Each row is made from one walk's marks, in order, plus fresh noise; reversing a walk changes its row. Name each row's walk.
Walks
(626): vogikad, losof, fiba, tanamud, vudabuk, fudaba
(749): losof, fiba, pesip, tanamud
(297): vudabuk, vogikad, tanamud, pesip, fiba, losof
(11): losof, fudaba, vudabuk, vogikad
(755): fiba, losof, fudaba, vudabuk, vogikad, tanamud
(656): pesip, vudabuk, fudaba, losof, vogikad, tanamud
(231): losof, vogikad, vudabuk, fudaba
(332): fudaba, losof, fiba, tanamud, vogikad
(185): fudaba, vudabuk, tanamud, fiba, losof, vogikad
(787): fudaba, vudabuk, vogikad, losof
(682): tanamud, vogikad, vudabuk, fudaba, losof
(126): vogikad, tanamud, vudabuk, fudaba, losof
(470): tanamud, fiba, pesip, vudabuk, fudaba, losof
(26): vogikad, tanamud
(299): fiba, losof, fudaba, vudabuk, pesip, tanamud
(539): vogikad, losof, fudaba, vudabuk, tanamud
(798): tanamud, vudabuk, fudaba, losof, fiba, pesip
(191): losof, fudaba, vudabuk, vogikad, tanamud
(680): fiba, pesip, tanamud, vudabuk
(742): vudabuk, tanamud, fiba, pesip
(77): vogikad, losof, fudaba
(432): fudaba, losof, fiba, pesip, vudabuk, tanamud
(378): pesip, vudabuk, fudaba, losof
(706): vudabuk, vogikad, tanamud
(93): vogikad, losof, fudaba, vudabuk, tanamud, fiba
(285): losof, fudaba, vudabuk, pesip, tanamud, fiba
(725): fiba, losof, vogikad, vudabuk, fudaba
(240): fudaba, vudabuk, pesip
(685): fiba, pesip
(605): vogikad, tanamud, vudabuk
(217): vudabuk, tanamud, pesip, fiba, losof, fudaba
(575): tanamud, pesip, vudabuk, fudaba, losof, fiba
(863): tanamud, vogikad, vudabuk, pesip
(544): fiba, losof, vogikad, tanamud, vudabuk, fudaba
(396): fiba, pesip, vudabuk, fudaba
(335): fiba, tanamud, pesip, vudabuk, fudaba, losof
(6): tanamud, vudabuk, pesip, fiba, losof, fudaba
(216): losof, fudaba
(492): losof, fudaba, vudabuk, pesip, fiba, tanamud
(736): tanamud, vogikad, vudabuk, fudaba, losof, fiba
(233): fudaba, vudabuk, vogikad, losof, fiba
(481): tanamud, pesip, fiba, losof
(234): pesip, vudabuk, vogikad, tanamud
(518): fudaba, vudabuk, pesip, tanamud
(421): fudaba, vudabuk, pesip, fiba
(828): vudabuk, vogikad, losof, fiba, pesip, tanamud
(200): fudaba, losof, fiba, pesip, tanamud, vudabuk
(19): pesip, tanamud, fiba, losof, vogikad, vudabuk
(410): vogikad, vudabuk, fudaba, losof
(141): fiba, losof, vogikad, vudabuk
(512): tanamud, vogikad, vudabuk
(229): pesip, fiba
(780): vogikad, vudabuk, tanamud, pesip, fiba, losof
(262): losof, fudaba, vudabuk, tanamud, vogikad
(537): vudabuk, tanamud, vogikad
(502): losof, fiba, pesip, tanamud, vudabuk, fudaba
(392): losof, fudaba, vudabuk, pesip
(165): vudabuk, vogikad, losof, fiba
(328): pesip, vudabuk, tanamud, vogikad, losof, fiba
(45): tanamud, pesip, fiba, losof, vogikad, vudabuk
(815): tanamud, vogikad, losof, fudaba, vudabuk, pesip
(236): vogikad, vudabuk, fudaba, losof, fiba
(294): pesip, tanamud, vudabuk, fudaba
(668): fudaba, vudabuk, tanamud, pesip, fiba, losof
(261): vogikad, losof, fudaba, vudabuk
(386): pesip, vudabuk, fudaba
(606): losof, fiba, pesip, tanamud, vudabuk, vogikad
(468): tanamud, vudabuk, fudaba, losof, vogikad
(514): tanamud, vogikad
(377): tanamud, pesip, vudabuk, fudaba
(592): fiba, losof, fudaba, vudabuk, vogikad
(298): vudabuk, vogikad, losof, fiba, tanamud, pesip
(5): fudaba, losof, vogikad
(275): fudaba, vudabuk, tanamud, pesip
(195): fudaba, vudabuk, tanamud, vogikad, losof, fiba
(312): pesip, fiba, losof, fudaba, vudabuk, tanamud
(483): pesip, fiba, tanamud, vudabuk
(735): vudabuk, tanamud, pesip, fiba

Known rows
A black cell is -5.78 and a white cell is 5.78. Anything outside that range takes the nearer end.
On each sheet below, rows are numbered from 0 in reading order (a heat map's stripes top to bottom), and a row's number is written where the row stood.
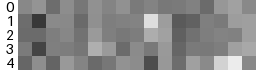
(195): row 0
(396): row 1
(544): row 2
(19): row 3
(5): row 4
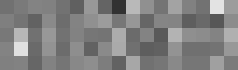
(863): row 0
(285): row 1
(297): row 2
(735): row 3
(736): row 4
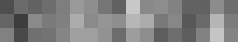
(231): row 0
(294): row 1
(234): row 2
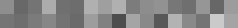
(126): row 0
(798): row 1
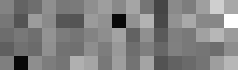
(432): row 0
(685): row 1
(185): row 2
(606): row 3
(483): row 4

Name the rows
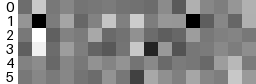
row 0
(298)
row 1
(605)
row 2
(165)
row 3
(537)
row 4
(233)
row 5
(815)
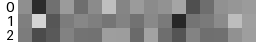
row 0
(261)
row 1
(706)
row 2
(492)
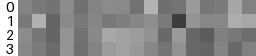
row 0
(575)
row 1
(828)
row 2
(236)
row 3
(93)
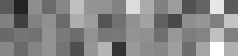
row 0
(386)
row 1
(141)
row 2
(468)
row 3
(240)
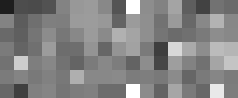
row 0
(216)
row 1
(656)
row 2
(626)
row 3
(481)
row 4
(742)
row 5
(328)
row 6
(377)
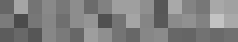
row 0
(217)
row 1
(45)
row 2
(11)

